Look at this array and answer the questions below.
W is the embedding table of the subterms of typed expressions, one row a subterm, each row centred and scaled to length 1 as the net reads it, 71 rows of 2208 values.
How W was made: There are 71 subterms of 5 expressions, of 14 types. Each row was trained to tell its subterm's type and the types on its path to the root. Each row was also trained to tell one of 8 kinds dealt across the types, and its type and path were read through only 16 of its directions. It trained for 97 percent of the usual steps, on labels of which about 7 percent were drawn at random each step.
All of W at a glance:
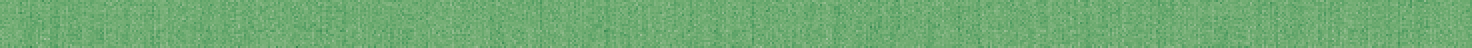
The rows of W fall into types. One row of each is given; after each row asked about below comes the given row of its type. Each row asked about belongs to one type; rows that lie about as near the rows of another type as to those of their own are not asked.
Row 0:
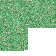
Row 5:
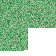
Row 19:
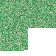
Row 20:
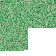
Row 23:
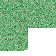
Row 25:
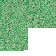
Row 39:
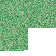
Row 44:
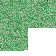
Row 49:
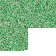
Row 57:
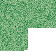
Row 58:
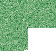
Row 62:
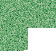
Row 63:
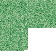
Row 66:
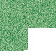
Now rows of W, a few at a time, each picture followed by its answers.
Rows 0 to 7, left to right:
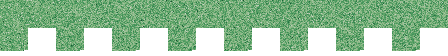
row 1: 66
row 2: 25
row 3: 57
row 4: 39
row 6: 25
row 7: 57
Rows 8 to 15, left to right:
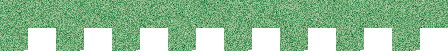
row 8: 23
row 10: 20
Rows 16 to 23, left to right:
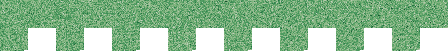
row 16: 0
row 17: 5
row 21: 66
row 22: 57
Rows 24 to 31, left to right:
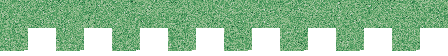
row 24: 49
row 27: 66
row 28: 58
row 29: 23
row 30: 39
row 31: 25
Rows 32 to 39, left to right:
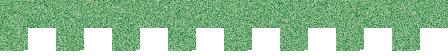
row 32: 0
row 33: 5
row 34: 66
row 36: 62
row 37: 44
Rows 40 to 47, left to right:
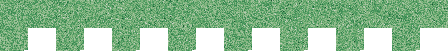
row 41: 57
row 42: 25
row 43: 0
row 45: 58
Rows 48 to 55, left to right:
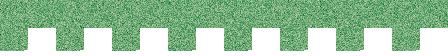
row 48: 63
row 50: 20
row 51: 44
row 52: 44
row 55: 58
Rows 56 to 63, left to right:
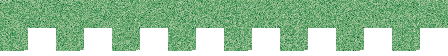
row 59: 66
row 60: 5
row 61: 0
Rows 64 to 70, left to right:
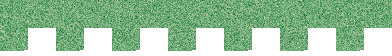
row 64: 44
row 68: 0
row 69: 25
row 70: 49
